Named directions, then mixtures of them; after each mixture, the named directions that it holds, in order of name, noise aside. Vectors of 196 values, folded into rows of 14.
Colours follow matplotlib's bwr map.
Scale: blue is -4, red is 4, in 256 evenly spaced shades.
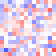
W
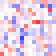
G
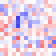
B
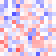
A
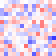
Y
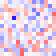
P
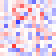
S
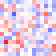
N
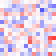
Y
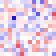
P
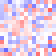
W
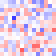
A, P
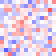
W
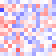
B, N, Y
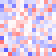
W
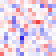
G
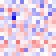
A, N, P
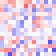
W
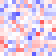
A, P, Y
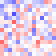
A, W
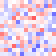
N, P, S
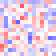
A, S, Y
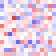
B, P, W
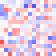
W, Y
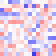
N, W, Y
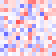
A, B, S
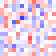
A, S, Y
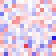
B, Y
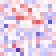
B, G, S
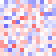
A, S, W
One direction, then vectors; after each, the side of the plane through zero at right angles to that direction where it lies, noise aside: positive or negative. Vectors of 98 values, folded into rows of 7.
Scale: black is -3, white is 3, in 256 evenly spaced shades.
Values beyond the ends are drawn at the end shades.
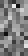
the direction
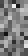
positive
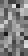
positive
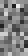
negative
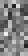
negative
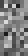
positive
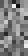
positive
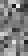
negative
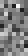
negative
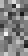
negative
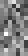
negative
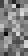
positive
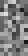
negative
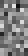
positive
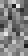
negative
